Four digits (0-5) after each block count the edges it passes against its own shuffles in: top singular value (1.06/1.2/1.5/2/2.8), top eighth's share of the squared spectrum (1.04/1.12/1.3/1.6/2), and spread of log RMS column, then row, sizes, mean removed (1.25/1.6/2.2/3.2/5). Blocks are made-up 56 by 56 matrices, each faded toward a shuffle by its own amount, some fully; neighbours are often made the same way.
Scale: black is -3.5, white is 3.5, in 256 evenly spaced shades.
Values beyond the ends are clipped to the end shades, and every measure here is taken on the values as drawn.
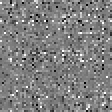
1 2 2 2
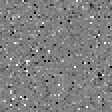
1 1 0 0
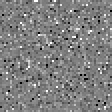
0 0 0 0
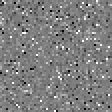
0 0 1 0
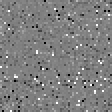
1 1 0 0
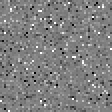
0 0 0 0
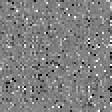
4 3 1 1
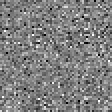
3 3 1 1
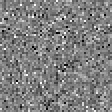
3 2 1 1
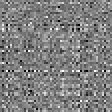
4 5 3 3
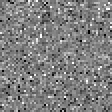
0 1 0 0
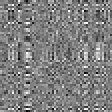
5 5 3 3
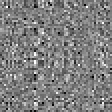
4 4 2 2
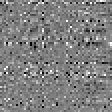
4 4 2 3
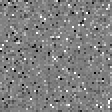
0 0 0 0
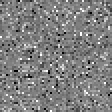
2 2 0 0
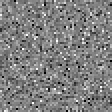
1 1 0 0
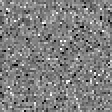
2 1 0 0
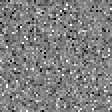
2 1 0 0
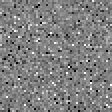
0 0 0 0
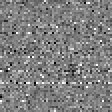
2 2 0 3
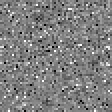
0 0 0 0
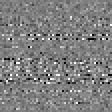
2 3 0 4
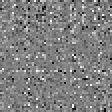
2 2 2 2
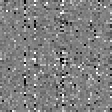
2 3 2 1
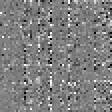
2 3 3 2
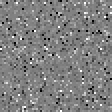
0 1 0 0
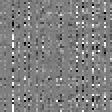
3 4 4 2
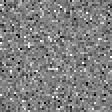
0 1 0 0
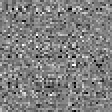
4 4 2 2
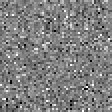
3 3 1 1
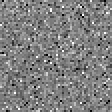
1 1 0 0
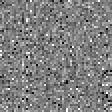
1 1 1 0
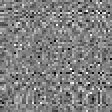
4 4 2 2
